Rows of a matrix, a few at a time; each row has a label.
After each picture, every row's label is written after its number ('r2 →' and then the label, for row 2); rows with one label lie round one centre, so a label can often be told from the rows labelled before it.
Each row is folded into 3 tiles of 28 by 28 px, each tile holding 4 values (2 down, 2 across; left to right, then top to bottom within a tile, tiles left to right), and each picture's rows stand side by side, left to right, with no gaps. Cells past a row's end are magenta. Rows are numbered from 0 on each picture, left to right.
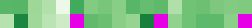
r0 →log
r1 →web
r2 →web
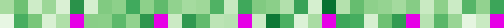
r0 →log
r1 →web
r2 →log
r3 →log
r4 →web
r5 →log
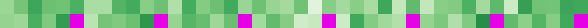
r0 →web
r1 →web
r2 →web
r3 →log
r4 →log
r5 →web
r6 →web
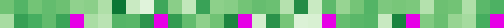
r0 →web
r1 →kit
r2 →web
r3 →log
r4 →web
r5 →web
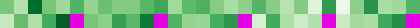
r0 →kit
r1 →web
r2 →web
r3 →log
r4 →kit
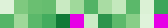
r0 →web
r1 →log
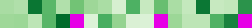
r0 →kit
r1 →log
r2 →kit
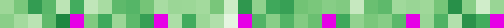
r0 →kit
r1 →web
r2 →log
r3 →web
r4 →web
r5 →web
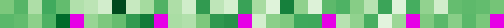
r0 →web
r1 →kit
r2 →kit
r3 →kit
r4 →log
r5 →web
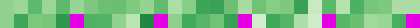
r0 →web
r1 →web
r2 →web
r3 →log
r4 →web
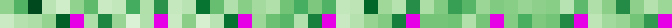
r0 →kit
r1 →log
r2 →kit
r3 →web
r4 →kit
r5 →web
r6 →web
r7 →kit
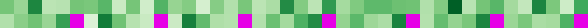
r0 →kit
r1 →log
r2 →log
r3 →kit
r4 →web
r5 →kit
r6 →kit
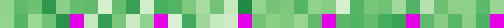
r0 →web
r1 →log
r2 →log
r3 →web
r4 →web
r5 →web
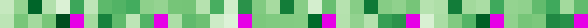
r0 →kit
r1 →web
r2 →log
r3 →kit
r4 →kit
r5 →kit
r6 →web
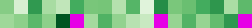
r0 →kit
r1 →log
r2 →web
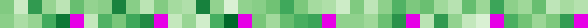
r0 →kit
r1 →kit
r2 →kit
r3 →web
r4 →web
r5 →log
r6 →web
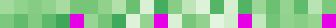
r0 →web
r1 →log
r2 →log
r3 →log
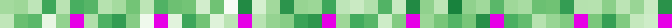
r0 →log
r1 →log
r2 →log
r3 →kit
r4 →log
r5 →kit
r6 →web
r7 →log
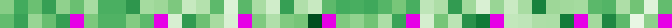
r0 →web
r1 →web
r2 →log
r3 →kit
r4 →web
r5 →kit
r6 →kit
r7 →log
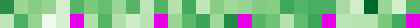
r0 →log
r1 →log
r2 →web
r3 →web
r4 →kit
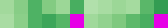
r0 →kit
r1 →web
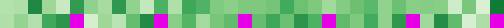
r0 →kit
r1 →kit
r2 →web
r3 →web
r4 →web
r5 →log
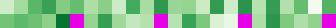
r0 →web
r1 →log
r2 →log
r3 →log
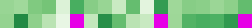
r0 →log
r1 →log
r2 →web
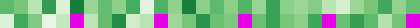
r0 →log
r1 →log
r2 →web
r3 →web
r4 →web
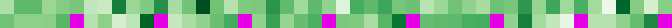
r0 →web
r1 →kit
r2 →kit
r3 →web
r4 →web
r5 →web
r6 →log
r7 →kit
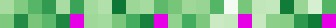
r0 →web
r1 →kit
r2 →log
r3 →kit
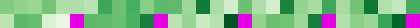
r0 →log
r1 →web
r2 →kit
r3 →kit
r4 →kit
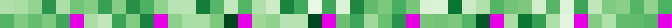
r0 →web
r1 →web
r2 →kit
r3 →kit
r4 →web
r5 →kit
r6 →log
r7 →web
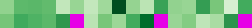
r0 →web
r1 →kit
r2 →kit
